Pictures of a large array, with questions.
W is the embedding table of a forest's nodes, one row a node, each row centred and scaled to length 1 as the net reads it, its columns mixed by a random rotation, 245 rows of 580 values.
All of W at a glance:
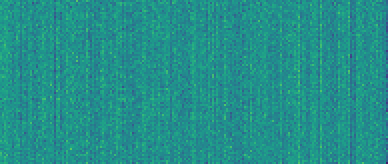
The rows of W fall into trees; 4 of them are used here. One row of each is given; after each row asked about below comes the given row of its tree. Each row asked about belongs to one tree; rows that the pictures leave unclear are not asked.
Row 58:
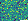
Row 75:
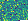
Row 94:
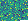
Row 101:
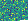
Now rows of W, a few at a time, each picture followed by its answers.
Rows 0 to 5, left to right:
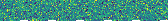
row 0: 101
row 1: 94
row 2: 101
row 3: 58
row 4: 58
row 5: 58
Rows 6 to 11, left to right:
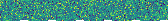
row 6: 75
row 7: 75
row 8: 58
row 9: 94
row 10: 101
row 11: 75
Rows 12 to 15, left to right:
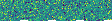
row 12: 101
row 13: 58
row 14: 75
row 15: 58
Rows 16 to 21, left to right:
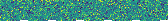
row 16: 75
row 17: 75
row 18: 94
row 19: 94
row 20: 101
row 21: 94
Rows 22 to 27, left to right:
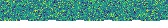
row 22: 94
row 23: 101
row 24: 101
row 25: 94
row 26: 94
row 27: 101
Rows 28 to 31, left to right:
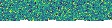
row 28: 58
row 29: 94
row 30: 75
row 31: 58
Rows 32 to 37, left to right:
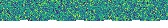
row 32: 58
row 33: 101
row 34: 75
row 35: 58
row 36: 94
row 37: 94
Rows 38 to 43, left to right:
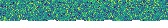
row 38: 75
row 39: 58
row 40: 94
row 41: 94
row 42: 75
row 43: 101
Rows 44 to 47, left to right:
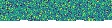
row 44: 75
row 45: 101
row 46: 94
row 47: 94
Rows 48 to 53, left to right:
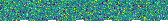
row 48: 94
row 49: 58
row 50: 58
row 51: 58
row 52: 75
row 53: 75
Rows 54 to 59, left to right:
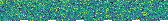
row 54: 75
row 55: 94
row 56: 58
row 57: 101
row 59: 58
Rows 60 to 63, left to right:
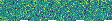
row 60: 75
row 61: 94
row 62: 75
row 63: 75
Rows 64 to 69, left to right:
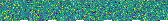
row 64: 101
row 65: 58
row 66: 75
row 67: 101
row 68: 94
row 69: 75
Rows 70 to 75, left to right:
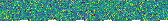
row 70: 101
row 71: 58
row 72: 101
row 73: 58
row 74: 101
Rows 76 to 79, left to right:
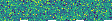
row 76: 94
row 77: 58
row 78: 75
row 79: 101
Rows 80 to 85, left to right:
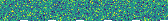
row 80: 75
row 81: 101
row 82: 94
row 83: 75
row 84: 101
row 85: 94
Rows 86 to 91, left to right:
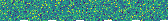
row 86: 101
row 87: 101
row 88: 75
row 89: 58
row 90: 101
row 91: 101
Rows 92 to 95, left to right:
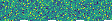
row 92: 94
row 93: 101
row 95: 75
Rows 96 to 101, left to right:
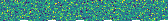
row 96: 101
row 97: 58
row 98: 101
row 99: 58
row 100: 58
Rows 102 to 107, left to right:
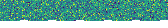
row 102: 101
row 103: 101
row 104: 75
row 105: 94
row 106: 94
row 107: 101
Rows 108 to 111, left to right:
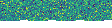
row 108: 58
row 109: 94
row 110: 101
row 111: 75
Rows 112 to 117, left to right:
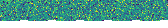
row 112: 94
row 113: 58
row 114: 75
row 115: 75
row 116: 58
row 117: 101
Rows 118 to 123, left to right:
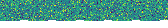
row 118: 94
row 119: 75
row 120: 101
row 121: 75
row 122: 94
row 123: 58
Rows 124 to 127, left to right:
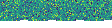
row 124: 101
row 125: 94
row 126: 94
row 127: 94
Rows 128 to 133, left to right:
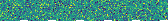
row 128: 101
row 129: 101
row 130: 101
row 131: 75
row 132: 58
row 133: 58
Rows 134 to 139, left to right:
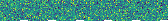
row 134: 94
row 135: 101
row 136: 75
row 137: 75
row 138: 101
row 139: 75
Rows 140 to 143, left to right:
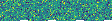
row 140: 101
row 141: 58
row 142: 75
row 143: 94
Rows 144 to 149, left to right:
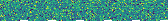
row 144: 94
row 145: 58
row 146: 101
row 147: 58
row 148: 58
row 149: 58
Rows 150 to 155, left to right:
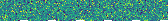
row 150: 75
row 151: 58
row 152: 58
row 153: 75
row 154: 101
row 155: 75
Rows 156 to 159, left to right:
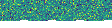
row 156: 101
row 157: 58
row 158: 75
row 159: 101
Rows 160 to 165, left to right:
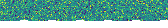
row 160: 101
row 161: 75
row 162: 58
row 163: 75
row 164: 58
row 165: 58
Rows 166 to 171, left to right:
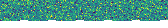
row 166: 94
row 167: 75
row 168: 101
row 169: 101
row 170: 58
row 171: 58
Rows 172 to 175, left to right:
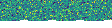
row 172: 58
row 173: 101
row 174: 101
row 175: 58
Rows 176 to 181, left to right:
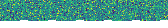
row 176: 101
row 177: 101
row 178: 101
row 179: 58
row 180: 75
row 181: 58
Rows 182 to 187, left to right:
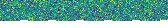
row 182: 101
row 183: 94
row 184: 58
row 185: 94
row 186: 75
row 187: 94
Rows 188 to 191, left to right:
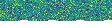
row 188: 101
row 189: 94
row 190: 101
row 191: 58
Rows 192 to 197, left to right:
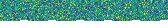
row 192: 94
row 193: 58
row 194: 101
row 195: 75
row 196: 101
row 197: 101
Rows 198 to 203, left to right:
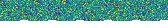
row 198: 101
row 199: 75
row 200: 75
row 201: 58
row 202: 101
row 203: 75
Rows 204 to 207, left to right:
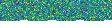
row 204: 58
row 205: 101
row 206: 101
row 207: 58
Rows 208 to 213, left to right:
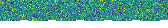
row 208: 75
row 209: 94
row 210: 94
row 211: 94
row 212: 75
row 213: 101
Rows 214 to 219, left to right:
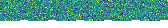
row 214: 94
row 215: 101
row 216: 75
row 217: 94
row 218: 101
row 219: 94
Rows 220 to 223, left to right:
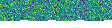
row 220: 94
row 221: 75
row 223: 58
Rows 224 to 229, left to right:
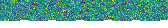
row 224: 94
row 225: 75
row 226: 101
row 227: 58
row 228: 75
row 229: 94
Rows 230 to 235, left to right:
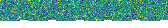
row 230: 75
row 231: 101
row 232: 101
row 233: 94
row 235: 75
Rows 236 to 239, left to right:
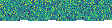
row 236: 94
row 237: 75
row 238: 101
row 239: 75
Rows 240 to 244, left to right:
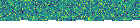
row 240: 94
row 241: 75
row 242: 58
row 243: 75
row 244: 94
